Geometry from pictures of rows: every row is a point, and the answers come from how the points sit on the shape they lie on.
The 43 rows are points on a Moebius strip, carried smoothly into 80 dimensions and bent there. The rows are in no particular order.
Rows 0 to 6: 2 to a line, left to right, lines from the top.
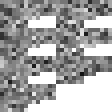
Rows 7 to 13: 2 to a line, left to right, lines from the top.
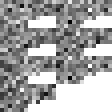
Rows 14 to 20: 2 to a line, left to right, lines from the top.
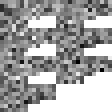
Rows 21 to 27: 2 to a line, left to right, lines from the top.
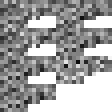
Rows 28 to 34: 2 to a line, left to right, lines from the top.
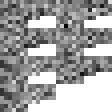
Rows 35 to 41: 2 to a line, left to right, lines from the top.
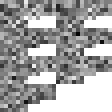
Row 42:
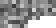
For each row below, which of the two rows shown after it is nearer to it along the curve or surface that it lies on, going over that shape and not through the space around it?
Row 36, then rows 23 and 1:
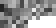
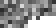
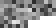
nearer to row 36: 1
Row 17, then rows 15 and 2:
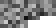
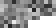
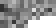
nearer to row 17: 15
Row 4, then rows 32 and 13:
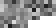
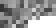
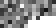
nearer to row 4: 32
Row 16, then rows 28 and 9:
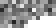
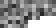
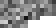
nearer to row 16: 28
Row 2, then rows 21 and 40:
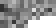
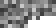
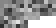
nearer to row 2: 40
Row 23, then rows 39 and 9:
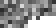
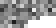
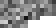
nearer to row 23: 39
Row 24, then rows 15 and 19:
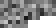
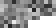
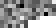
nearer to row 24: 15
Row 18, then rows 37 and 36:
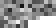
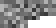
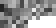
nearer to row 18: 36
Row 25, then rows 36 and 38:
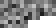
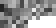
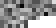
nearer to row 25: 36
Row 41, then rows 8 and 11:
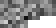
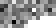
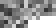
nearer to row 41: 8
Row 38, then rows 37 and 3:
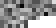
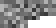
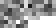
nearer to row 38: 3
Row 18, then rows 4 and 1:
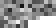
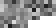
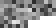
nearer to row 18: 1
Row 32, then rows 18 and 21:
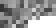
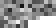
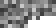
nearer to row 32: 18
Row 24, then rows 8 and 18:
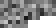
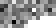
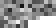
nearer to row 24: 8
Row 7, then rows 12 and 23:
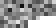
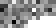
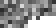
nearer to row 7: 12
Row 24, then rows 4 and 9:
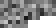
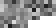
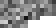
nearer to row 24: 9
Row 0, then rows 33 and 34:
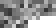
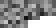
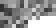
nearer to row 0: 34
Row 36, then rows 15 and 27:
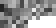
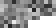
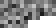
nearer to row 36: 15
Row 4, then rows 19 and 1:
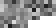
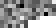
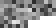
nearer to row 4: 1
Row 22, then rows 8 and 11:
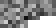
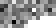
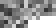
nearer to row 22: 8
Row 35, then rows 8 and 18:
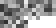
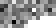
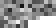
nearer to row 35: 18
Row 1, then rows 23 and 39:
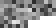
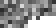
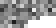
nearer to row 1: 39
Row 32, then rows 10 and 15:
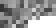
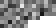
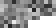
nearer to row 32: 15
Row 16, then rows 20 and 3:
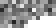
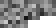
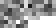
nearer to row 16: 20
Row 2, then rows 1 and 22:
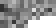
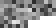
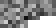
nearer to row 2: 1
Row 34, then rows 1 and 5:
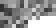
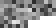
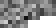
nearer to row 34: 1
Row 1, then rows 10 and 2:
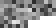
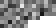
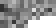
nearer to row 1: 2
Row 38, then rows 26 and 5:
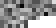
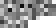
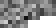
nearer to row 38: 26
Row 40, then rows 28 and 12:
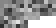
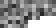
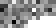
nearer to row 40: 12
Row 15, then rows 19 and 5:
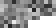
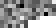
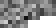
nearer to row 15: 19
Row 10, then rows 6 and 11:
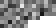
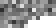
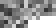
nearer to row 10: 6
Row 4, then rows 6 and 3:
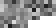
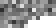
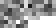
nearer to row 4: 3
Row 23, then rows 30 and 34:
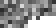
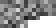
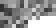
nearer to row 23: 30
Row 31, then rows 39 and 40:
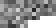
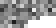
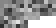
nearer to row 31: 40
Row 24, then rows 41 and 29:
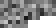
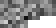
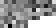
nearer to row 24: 41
